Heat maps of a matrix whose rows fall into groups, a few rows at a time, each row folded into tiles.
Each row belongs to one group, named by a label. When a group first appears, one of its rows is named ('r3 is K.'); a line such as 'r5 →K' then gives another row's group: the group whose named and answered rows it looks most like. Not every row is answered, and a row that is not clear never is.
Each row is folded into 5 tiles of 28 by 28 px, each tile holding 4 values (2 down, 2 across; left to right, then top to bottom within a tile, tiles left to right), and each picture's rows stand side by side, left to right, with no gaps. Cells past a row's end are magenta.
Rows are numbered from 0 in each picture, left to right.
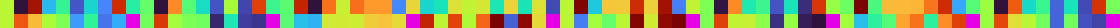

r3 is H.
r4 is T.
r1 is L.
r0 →L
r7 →L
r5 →L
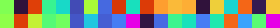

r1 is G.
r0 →L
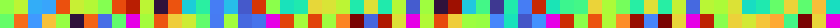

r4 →H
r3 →L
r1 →L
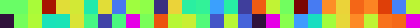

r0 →G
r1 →L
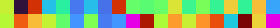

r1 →H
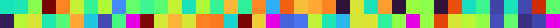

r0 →G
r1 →H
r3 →L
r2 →G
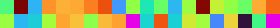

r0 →T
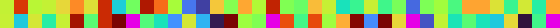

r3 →G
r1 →G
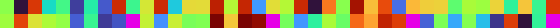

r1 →T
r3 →G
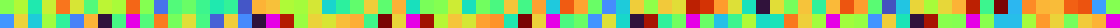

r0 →G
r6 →G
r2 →H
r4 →G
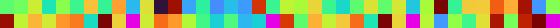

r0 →H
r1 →L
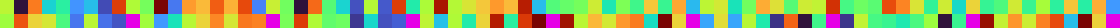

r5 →G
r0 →L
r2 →L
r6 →G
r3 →T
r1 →T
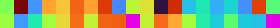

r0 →T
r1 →L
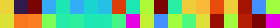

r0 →L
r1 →T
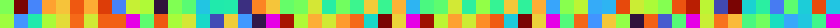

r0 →T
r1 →L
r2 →H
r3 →H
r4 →G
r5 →L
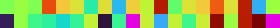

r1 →T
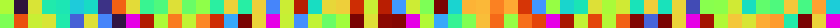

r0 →L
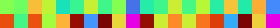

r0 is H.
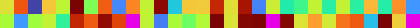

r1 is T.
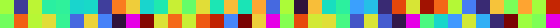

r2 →L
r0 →L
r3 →G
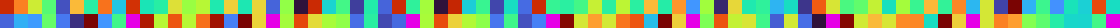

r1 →H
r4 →H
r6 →H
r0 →G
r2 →L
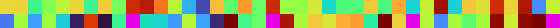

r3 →T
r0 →G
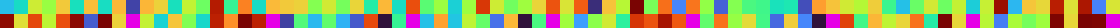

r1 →T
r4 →T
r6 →H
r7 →T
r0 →H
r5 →L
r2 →G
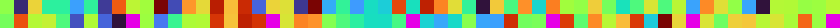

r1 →T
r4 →H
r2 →L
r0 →L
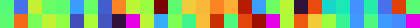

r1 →T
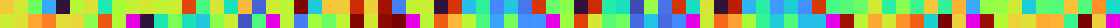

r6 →H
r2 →T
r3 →L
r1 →G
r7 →H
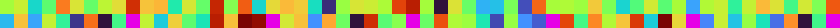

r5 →G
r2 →G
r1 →T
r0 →G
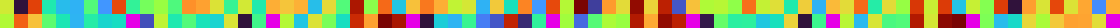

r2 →T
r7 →T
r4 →T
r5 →G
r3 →G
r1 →G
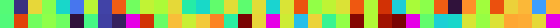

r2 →T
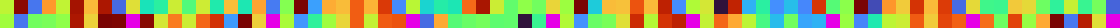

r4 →T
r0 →T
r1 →H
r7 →H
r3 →G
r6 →T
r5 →L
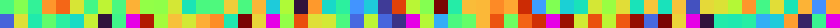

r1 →H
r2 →L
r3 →T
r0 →G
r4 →H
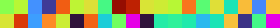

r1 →G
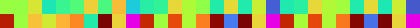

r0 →H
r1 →H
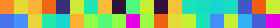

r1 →L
